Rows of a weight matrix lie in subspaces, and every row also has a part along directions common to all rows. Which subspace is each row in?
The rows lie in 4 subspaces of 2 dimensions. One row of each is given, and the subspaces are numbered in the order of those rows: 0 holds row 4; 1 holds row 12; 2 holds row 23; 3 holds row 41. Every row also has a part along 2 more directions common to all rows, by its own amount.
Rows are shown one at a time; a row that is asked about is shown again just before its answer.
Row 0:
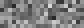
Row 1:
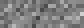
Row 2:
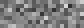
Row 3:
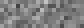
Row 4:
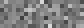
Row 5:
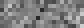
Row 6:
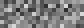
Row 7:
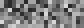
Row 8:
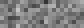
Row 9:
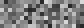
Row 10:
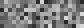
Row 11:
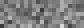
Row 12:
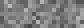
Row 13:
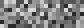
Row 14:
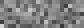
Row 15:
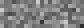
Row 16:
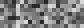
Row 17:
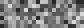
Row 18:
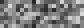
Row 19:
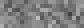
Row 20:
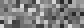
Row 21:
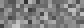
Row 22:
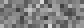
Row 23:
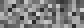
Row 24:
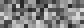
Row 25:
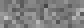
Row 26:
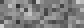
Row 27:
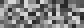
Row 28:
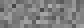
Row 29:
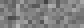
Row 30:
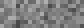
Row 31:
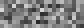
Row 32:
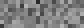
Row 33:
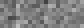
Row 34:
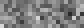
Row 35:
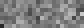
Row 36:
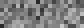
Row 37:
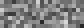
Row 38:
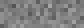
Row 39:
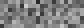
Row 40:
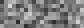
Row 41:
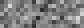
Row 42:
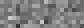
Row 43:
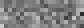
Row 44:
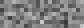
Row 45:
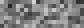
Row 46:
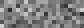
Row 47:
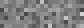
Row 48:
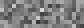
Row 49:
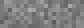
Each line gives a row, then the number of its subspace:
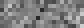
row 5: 3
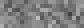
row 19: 0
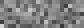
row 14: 1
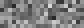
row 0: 2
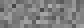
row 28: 2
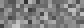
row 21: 1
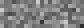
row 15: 3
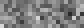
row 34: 0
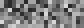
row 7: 0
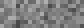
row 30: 1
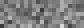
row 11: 1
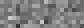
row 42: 1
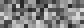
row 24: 0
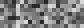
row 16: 1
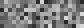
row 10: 0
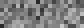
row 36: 2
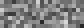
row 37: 3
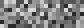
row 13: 3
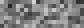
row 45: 3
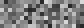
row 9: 0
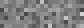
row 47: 0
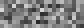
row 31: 2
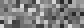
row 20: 2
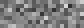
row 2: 3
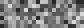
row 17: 1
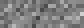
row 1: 3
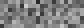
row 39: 2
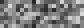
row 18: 3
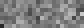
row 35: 0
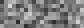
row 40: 3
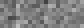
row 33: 1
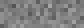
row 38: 2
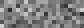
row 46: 2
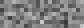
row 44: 3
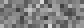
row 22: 0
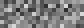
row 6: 3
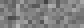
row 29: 1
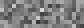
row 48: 2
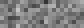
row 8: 1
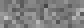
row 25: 0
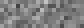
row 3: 1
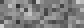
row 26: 3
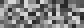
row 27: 2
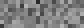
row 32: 2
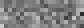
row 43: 0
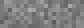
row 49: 0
